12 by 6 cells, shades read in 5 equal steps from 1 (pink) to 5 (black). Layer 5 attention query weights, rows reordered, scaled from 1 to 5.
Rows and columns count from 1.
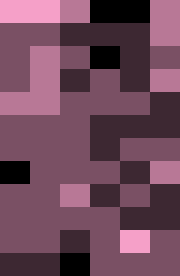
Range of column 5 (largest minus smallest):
4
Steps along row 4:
down up down up down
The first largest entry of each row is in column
4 3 4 3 6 4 4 1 4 5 3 3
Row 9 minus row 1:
2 2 0 -1 -2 2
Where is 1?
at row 1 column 1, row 1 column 2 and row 11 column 5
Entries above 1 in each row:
4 6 6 6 6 6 6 6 6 6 5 6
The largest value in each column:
5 4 5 5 5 4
